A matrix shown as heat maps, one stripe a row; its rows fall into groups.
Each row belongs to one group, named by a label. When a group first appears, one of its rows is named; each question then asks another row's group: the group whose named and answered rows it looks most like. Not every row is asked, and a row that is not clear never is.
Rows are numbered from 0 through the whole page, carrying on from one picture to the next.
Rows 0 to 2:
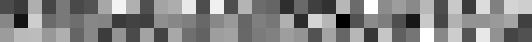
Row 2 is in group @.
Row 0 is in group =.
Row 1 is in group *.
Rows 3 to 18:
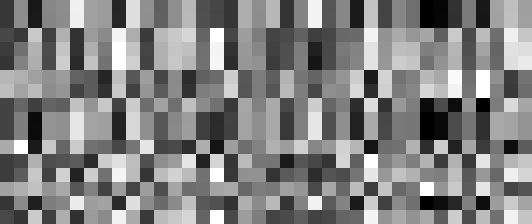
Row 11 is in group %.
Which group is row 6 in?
=
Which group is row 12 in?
%
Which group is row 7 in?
=
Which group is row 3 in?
%
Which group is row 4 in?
%
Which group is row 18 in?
=
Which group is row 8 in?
@
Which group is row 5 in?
=
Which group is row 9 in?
@
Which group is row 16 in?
@
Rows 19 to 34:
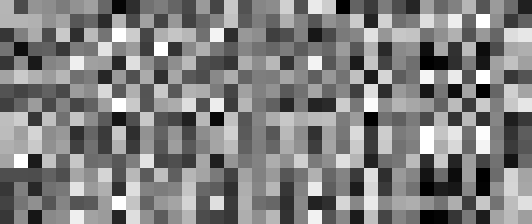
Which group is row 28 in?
@
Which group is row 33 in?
=
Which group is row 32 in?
%
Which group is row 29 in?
@
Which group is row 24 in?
@
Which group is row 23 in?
%
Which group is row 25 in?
%
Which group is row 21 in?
=
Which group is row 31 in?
%
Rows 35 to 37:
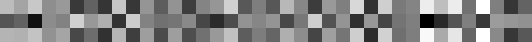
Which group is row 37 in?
@
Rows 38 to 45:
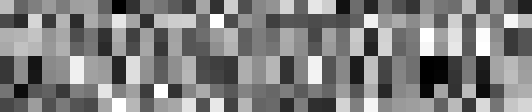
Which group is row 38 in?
*
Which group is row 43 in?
%
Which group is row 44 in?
%
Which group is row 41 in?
@
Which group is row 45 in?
=
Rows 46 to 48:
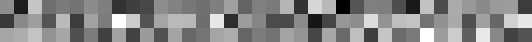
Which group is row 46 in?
*
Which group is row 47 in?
=
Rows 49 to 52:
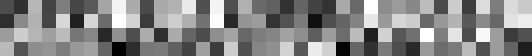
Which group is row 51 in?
@
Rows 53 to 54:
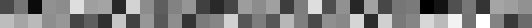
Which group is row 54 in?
@
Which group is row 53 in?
%
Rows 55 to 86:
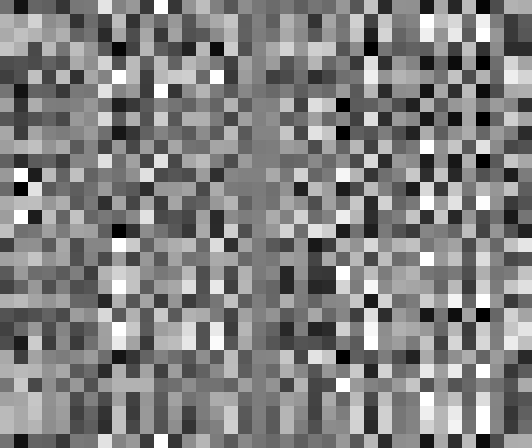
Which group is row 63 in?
%
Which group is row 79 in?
=
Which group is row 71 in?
*
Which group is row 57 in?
@
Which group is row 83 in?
@
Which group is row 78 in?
=
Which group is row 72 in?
=
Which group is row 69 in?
@
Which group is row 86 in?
%
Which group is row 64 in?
*
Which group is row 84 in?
@
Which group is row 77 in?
%
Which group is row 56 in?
@
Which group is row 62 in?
*
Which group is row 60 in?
=
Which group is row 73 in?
@
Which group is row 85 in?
@
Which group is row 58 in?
*
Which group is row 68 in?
*
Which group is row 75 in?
=
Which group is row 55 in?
%
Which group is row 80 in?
*
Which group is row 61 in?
%
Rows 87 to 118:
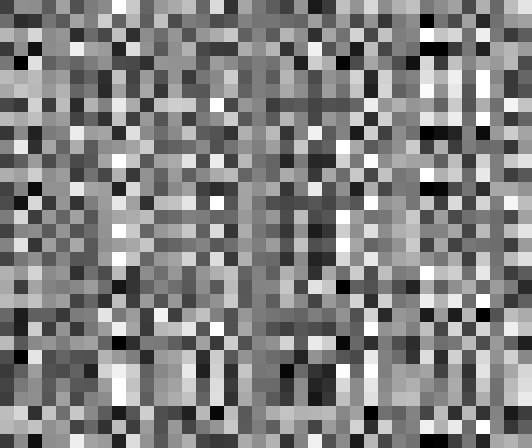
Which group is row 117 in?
@
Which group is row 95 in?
@
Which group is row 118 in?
%
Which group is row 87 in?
=
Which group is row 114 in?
=
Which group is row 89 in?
@
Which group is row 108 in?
@
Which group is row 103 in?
=
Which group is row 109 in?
%
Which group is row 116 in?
*
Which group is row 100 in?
%
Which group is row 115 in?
=
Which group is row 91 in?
*
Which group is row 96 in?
%
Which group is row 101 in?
=
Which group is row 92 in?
@
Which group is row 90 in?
%
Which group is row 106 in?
@
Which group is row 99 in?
@
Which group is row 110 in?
=
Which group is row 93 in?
@
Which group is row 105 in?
=
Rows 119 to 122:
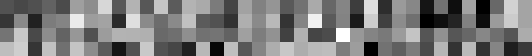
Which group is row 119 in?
%
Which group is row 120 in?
%
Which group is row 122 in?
*
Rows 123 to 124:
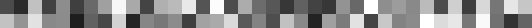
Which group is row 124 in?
@
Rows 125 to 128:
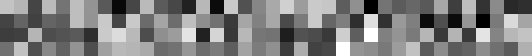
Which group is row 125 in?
*
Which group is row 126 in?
%
